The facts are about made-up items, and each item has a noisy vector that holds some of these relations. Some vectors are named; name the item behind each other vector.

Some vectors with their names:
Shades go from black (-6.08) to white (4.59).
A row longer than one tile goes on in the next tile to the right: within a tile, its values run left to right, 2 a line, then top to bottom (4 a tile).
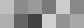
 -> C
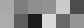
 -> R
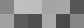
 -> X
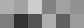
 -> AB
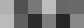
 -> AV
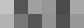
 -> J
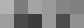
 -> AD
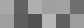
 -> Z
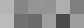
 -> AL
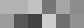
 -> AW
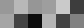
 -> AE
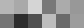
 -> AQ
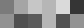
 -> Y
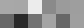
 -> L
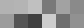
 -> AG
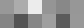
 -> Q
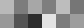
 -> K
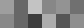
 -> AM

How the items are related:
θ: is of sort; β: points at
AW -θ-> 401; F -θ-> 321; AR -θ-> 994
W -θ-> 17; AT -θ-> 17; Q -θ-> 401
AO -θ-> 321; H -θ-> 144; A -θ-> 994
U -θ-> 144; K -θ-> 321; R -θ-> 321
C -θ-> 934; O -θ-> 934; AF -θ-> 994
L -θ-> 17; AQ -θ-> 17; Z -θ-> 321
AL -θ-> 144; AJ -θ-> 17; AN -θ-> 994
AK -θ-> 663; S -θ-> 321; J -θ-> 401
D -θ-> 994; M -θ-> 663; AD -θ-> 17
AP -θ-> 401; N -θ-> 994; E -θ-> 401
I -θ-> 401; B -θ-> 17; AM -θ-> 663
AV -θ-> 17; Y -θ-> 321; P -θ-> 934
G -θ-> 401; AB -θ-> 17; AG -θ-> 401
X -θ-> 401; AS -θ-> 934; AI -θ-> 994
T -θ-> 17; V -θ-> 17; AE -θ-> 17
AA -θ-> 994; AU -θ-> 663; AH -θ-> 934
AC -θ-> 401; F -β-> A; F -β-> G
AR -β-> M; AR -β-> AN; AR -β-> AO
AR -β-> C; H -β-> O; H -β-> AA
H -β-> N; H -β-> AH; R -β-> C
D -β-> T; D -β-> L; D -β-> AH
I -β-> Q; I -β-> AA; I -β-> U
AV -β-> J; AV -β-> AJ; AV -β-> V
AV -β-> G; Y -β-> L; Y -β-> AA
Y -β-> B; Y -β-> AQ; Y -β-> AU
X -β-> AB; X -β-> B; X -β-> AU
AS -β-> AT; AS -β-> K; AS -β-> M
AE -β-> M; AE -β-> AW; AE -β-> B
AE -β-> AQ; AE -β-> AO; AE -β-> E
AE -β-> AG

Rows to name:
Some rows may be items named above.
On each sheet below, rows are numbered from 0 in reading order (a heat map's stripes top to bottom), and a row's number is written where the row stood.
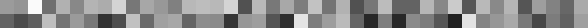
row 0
AU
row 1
AQ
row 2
H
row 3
K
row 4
AV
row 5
M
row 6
A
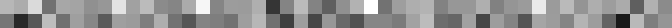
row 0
B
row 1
O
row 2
N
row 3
F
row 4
AA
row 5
AL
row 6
AH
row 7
AN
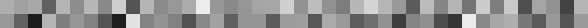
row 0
AN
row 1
M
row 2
Q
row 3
U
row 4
I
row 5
AO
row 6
G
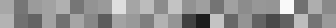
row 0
P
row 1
O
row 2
AT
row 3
AU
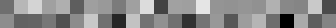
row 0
D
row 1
AS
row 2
T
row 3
AR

